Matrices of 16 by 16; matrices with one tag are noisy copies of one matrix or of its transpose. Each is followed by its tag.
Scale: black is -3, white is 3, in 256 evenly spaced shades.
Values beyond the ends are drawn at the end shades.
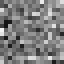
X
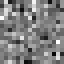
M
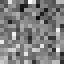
X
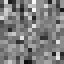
M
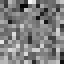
X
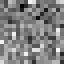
X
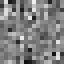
M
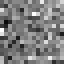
X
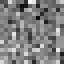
X
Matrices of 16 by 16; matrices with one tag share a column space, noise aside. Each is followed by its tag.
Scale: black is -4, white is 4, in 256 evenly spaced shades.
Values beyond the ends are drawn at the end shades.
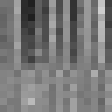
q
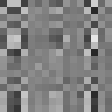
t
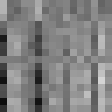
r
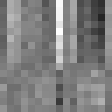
q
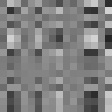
t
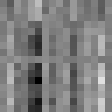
r
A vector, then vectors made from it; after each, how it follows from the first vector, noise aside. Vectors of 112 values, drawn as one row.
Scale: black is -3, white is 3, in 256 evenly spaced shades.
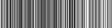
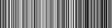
negated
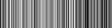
negated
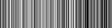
negated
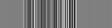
partly zeroed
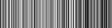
negated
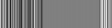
partly zeroed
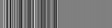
partly zeroed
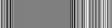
partly zeroed
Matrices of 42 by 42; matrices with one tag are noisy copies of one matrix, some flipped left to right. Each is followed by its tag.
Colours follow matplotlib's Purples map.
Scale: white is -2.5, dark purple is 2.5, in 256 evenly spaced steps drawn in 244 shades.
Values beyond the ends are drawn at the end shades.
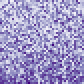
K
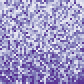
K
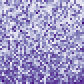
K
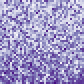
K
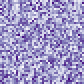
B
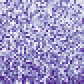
K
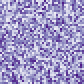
B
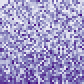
K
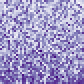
K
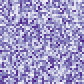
B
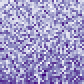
K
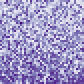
K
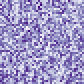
B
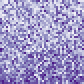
K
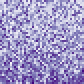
K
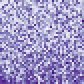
K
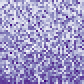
K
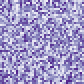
B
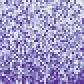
K
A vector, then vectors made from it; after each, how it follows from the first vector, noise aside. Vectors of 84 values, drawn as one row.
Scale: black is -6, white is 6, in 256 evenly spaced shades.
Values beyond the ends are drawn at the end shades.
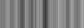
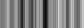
scaled up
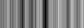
scaled up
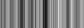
scaled up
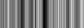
scaled up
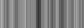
reversed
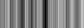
scaled up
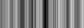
scaled up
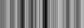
scaled up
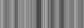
reversed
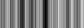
scaled up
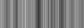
reversed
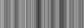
reversed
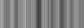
reversed
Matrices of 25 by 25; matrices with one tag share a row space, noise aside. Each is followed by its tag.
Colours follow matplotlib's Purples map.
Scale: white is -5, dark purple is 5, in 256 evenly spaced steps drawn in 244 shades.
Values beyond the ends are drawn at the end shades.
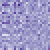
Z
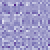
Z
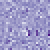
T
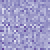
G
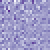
G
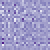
G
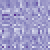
Z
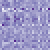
Z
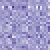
T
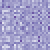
Z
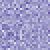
Z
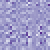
T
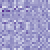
Z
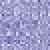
Z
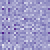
G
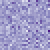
T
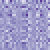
T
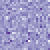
T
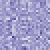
T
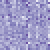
T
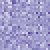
T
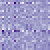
G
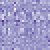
G
